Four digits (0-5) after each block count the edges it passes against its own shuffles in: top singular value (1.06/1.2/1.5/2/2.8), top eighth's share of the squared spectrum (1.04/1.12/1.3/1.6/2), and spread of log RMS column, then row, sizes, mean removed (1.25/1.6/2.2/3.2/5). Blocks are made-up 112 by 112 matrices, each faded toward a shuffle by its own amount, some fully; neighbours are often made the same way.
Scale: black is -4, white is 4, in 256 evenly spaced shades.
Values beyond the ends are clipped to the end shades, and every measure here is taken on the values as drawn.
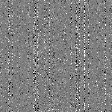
3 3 4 0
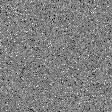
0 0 0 0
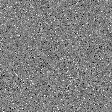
2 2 0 0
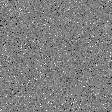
0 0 0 0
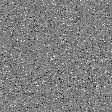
0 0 0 1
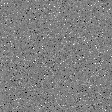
0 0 0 1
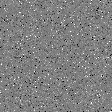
1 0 0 0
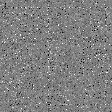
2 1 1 1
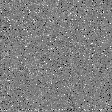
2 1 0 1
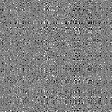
5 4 3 3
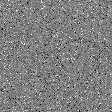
1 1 0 0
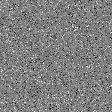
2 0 0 0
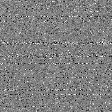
2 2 0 3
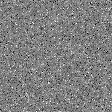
1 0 0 0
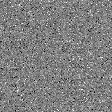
3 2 0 1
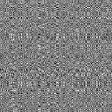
5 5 4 4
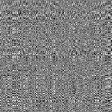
5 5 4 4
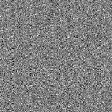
4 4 2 2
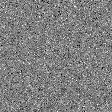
1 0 0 0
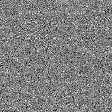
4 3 1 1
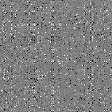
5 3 2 2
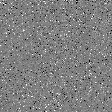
3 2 0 0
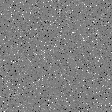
0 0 0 0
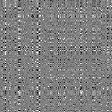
5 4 4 3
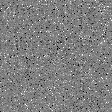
3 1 0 0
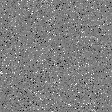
2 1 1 0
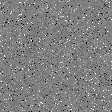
0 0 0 0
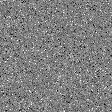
0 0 0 0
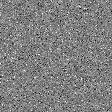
1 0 0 0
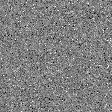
2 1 0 0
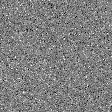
0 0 0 0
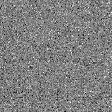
3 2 1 1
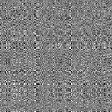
5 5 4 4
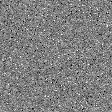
2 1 0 0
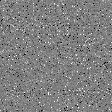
3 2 1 1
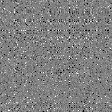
4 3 2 2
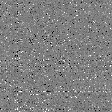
4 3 1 1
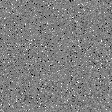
3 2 1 1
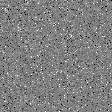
3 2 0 1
